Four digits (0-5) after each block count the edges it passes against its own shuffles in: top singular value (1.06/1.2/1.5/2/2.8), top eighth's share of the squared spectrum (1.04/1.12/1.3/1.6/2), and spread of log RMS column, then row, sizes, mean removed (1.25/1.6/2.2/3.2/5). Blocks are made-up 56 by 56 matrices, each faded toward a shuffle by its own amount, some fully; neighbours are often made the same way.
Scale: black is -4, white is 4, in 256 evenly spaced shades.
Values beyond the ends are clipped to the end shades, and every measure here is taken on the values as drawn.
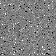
3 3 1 1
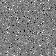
2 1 1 0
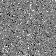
0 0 0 0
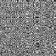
4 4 2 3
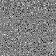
3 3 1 1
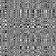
5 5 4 3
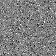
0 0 0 0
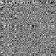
4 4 3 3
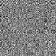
4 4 2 2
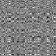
4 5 3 3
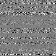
2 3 0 4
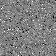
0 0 0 1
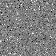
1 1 0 0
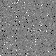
2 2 1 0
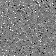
2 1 0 0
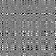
5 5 3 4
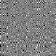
4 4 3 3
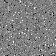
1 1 0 0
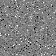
2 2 0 0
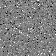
0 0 0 0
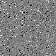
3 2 1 0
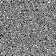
2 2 0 0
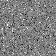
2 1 0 0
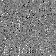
3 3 1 1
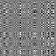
5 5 4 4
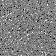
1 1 0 0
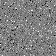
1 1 0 0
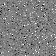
1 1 0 0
